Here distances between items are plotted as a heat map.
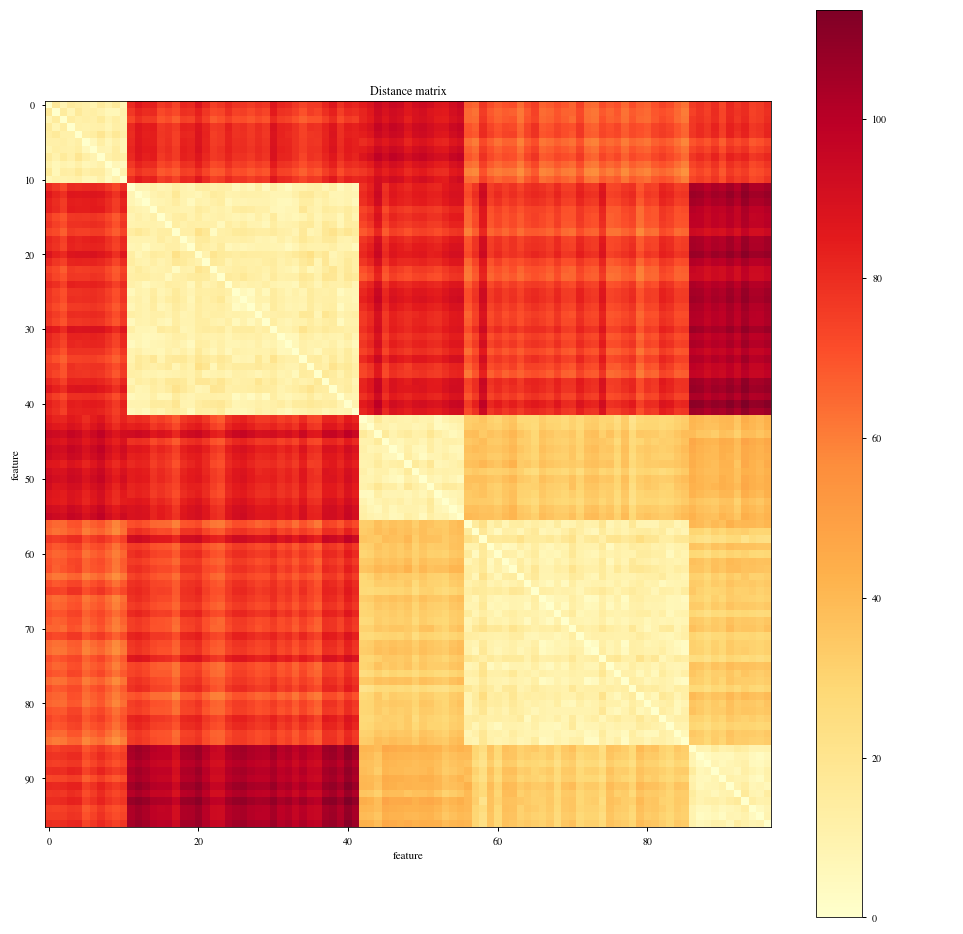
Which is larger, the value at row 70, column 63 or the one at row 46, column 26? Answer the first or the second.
the second
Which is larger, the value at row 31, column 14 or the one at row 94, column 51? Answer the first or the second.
the second
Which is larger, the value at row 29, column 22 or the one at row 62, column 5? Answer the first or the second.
the second
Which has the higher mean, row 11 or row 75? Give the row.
11
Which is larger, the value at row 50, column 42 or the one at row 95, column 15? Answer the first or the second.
the second
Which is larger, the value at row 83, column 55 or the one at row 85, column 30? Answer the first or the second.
the second
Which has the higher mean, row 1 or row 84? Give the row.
1
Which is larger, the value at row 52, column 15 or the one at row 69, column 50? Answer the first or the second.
the first
